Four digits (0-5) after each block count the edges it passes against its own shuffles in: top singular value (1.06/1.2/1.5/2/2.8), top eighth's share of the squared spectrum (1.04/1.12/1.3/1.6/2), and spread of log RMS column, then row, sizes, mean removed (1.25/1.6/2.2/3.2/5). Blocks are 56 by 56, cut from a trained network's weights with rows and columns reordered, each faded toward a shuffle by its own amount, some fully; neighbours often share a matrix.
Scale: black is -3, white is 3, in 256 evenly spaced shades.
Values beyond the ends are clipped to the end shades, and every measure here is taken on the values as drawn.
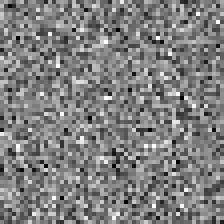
1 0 0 0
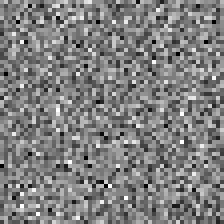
2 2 0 1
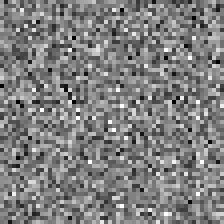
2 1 0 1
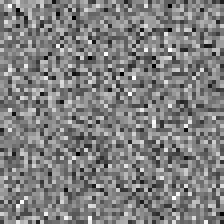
0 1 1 0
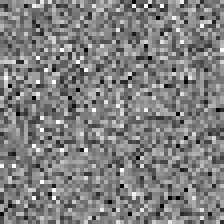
1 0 0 0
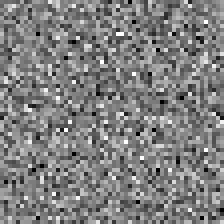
0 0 0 0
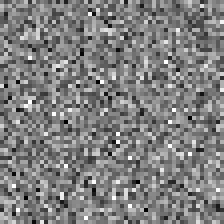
1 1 0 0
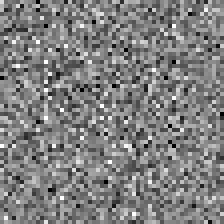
0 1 0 0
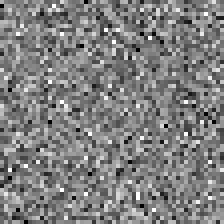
0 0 0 0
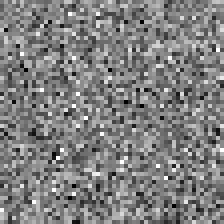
0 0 0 0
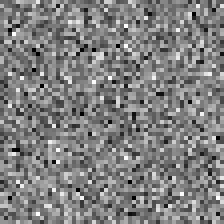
0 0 0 0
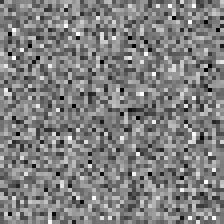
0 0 0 0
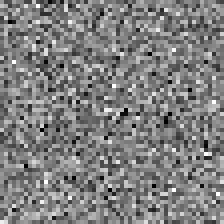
0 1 0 0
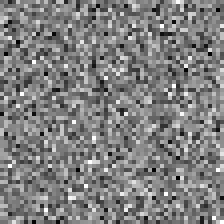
0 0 0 0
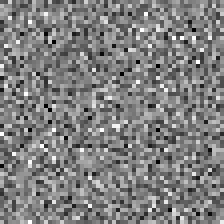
1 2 0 0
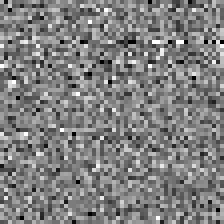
3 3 0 2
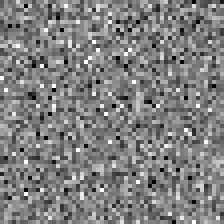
1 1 0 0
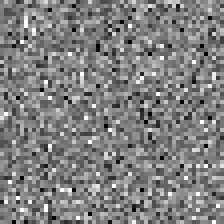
1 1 0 0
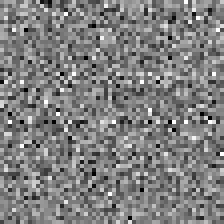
3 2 0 1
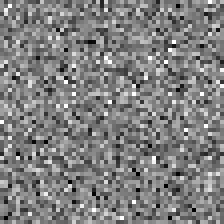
1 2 1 0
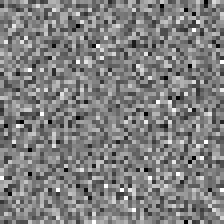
1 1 0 0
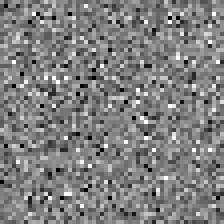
1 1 0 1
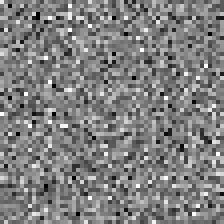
2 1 0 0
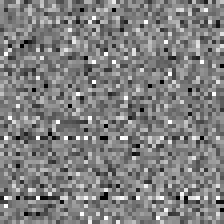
3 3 0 2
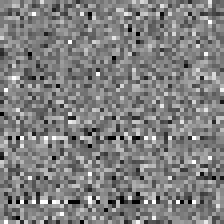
3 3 0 2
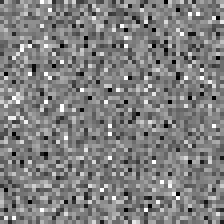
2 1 0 1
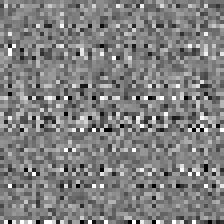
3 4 1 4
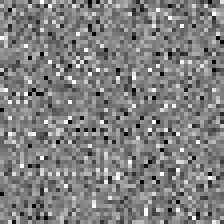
2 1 0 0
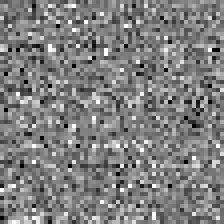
3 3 1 2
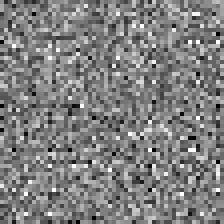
3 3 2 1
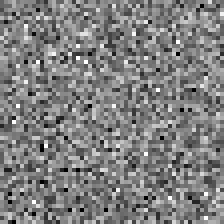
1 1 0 0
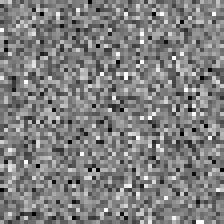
1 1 0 0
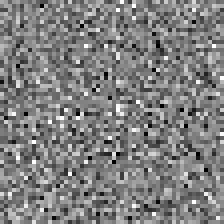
2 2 0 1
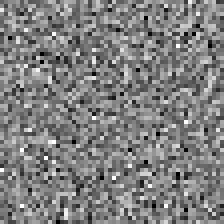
1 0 0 0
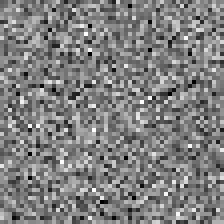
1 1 0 0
